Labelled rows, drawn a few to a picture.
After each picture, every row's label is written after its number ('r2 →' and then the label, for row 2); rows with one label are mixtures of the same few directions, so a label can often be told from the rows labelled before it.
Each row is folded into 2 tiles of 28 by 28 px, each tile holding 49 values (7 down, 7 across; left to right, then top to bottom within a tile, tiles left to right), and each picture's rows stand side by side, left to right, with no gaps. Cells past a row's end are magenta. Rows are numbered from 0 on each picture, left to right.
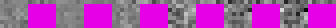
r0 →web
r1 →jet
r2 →jet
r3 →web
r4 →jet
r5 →jet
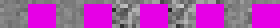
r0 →jet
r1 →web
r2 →web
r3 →web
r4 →jet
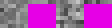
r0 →web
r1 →web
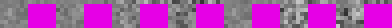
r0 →web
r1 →web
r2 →jet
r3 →jet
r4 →web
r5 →jet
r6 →web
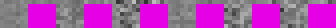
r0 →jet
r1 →web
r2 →jet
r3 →web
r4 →web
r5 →web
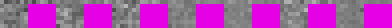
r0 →jet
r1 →web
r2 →web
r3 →web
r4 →jet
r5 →jet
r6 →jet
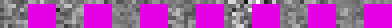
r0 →web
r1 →web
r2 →jet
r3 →web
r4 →jet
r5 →jet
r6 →web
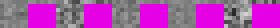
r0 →web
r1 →jet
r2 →jet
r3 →jet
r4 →web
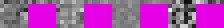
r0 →jet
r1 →jet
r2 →jet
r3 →jet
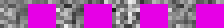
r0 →web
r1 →web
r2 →jet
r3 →web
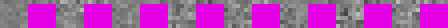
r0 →jet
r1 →jet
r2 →web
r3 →web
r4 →web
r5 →web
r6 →web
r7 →jet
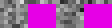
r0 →jet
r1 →jet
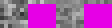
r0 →web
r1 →web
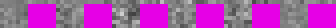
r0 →web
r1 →web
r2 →web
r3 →jet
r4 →web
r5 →jet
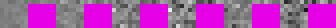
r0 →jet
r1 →jet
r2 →web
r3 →web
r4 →web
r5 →jet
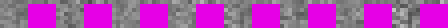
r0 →web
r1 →jet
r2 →web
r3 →jet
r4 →web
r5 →web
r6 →web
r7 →web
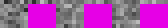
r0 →jet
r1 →web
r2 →web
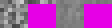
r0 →jet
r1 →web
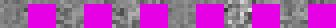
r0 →jet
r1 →web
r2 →web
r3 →jet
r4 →jet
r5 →web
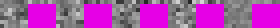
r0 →web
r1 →web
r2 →jet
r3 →jet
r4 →web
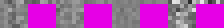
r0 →jet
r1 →jet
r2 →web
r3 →jet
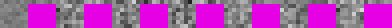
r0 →jet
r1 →web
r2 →jet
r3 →jet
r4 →jet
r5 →web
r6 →jet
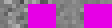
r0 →jet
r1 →jet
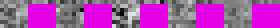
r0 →web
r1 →jet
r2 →web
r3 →web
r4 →web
